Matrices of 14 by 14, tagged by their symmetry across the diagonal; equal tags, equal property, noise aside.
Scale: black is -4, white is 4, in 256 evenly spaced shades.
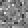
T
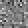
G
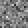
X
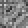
T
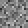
T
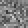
X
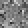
G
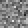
X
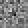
T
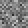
X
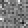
T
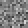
G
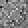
T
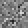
G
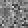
X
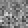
X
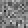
X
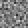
G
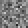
X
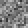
T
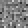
G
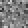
G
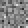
T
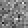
G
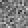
T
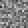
X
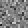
G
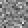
X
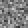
G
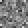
T
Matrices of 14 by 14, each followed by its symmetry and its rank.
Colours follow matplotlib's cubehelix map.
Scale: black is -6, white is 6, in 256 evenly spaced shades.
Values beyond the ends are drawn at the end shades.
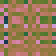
neither, rank two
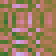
neither, rank two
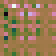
antisymmetric, rank two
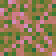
symmetric, full rank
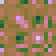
symmetric, rank two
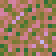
symmetric, full rank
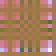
symmetric, rank one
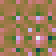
symmetric, rank two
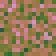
neither, full rank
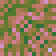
symmetric, full rank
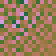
antisymmetric, rank two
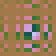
symmetric, rank one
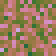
neither, full rank
